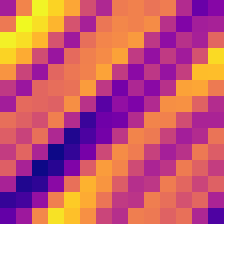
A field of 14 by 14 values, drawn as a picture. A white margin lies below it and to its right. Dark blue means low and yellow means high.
Ninth with the highest average: top left. Average level on the scale: 50%. Histogram: bell-shaped. Grain: diagonal, up to the right.
